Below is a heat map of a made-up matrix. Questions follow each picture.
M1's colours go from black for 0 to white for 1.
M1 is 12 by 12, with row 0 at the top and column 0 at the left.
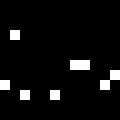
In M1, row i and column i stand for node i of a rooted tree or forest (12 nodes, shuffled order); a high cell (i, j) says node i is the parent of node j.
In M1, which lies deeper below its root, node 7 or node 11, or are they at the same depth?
node 11
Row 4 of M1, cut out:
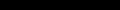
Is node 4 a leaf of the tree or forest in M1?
yes
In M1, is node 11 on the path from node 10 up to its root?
no
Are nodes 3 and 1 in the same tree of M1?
yes
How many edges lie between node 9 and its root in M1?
0
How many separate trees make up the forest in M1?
4
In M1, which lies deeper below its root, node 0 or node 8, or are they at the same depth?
node 0
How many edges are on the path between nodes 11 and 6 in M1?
2
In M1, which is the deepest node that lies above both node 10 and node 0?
8
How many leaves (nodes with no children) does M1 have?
7
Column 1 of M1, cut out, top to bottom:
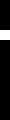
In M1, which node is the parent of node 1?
3
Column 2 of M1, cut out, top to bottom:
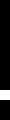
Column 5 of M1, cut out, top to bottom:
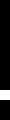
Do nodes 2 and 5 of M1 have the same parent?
yes
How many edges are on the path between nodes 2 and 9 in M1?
1
